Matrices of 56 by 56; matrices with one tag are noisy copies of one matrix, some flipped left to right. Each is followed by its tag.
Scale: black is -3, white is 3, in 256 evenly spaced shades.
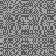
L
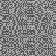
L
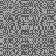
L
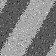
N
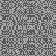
L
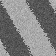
N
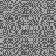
L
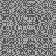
L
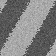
N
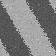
N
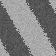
N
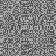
L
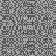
L
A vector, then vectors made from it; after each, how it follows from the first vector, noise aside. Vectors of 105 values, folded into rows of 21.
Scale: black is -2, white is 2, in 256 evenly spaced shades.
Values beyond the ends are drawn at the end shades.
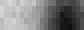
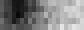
reversed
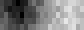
reversed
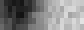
reversed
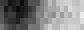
reversed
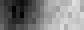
reversed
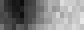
reversed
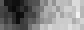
reversed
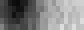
reversed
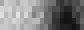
copied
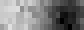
copied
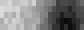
copied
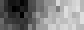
reversed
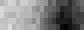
copied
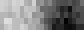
copied
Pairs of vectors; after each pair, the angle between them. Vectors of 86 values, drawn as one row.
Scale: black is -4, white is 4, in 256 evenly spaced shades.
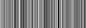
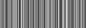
partly opposed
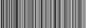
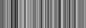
partly aligned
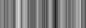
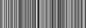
orthogonal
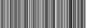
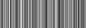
partly aligned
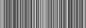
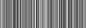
nearly parallel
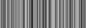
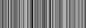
partly aligned
